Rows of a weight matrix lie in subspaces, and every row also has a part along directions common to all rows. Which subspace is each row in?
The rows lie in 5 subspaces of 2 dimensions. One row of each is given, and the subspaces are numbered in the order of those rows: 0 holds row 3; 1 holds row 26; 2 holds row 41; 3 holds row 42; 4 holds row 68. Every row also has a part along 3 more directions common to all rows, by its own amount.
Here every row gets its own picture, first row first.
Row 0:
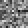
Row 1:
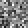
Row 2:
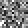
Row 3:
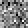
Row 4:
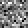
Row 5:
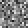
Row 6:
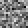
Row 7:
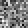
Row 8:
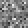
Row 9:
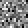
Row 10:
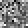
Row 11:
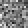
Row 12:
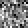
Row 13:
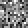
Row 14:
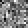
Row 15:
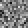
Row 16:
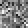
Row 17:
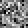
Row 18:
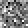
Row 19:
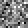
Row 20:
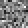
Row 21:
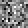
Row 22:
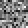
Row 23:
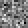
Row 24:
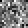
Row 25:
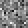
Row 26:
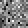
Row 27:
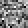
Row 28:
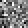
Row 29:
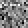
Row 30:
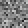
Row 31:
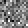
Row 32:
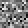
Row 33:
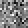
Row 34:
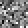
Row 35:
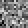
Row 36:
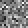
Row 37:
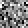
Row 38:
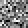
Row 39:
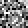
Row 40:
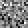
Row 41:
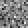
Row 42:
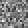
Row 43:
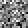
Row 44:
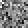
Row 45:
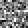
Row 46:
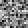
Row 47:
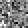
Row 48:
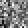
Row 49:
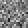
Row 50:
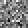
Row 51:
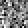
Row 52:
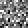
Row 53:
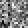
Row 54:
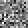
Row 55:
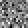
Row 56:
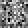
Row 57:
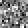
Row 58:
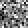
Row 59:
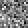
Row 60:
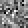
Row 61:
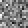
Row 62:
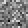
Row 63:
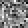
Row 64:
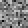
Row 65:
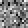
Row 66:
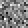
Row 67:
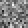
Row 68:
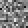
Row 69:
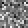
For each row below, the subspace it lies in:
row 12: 2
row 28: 3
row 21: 1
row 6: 4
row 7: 3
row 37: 2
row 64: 4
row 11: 4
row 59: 2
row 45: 4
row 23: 2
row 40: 2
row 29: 2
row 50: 1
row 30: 3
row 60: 0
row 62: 1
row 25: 0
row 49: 1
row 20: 4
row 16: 0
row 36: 2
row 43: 1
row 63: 2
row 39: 4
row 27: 4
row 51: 3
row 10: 0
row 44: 2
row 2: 4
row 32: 3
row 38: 1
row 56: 1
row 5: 1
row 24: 0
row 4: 0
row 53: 3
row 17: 0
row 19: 1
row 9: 3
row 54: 1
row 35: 4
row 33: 0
